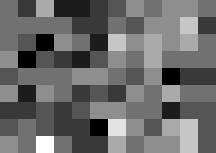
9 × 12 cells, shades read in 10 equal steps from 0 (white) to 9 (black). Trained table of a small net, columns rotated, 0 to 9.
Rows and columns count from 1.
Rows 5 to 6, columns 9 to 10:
4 9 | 5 3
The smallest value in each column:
4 5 0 4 4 4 1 4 3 3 2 5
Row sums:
66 62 58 67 67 63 71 62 52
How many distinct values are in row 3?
7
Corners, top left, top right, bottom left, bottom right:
5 5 4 6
